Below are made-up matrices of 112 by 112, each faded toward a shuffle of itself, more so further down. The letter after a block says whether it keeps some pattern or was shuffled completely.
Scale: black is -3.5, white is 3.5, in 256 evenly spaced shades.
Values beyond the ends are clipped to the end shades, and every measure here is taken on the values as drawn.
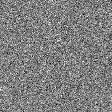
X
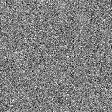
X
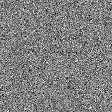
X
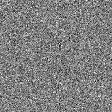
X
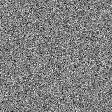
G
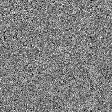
X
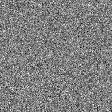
X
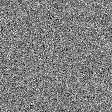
G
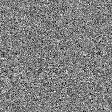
X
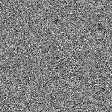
X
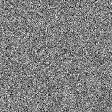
X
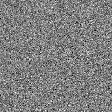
X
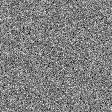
G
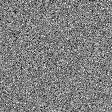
G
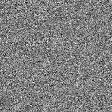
X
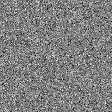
X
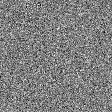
G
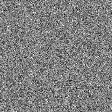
X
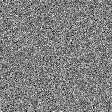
X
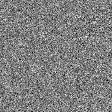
X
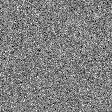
G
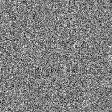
X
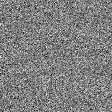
X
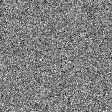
G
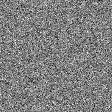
G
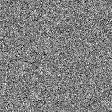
X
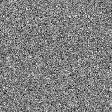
X
